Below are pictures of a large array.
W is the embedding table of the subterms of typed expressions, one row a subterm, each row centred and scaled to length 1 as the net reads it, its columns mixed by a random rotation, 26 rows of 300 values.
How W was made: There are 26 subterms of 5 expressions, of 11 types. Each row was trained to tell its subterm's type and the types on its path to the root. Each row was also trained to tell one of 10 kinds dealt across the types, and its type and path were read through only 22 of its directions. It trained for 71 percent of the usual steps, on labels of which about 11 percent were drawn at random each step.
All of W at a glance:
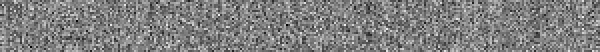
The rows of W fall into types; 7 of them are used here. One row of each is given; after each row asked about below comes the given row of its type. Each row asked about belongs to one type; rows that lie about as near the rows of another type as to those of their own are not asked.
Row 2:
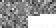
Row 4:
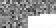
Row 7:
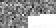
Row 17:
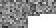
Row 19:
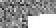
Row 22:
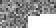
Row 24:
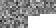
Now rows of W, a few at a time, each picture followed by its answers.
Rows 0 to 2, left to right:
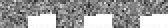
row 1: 7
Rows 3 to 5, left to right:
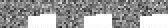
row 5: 24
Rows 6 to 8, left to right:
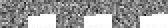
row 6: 2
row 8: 24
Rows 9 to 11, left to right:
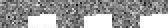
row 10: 4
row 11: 7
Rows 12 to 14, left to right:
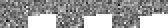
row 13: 17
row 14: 24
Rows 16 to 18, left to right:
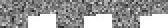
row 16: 2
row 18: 2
